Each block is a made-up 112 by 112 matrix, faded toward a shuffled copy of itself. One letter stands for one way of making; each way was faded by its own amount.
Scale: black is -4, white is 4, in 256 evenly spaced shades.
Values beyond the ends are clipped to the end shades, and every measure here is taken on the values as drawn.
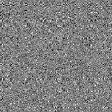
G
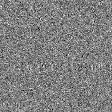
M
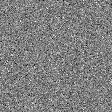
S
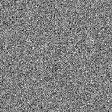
M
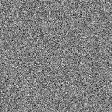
M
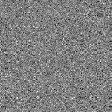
G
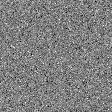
S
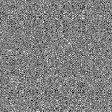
G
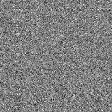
M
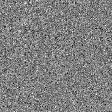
M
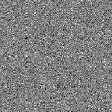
G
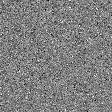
S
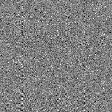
G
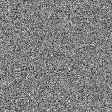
M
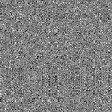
G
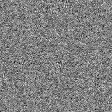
M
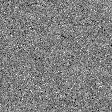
S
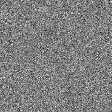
M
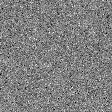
S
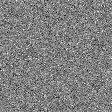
S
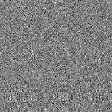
G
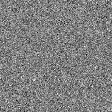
M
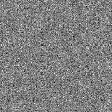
M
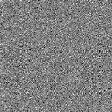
G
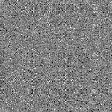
G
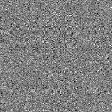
G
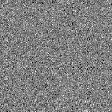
G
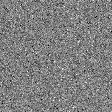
S
